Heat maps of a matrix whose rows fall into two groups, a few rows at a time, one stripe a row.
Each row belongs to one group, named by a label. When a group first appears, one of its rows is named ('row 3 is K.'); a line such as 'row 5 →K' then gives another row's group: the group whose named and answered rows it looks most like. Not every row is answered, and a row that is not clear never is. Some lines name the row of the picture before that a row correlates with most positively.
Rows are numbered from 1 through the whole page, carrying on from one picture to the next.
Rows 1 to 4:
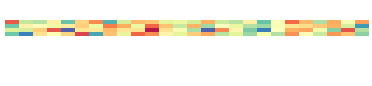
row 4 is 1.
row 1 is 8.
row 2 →1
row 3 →1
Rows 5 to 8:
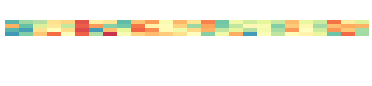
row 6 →8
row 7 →1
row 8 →1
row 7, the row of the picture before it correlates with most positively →4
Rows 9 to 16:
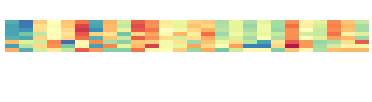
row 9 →1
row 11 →1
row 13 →1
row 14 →8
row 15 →1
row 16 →8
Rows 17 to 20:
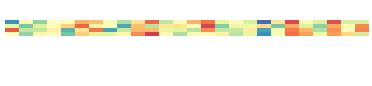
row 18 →8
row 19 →8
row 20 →1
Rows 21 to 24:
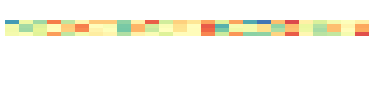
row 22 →8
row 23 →8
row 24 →8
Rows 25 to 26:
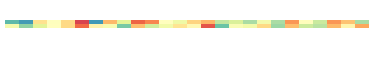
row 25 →1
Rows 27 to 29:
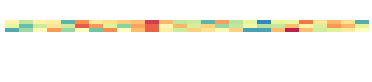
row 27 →1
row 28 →8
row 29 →1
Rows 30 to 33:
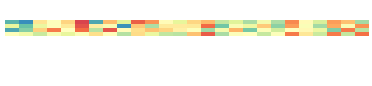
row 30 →1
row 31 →8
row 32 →1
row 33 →8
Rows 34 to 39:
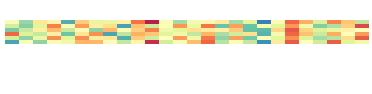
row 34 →1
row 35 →8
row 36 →1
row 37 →8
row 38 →8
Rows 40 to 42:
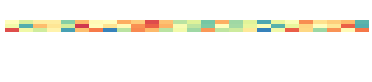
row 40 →1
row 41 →1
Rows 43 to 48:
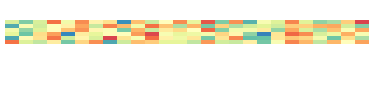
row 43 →8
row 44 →1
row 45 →8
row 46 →1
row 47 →1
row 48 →8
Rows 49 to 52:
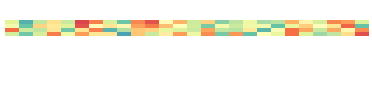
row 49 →8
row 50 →1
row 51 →8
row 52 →8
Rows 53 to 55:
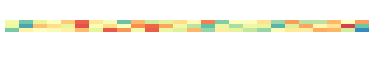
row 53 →8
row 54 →1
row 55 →1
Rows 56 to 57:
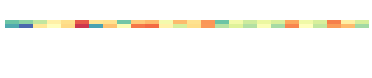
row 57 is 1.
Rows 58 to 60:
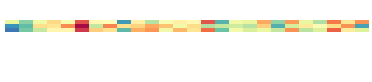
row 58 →8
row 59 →1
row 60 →8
